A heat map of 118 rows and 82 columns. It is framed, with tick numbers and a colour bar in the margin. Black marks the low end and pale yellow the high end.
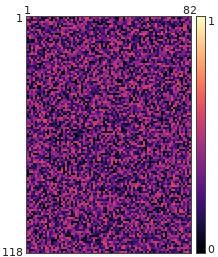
Odd rows or columns: none. Mirror symmetry: none. Grain: fine. Average level on the scale: 30%. Slope: none. Histogram: flat. Stripes: none. Seam: none.
